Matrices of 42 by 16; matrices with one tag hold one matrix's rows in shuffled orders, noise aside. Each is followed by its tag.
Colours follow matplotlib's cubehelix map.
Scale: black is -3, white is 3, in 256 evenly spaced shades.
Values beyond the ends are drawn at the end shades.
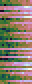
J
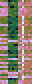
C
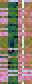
C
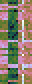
C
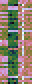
C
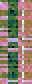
C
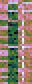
C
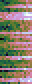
J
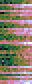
J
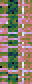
C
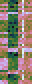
C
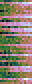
J
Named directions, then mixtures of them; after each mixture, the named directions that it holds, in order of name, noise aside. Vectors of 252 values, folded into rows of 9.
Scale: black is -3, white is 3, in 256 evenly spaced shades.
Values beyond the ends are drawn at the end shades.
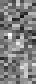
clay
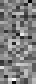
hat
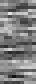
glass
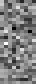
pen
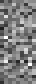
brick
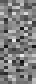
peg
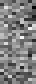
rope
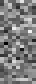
pen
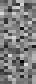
peg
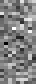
pen, rope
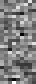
glass, hat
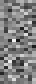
peg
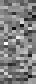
brick, pen, rope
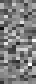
brick, pen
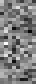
pen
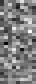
pen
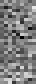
hat, rope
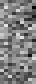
rope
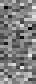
rope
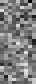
clay, hat, rope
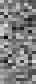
brick, pen, rope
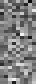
hat
